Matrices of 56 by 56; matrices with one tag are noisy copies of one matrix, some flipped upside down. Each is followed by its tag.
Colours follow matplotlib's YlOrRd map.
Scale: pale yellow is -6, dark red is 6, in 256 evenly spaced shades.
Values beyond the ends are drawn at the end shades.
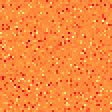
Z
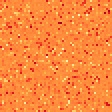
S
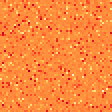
Z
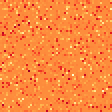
Z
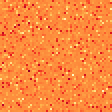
Z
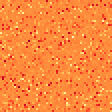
Z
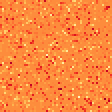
S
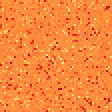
S
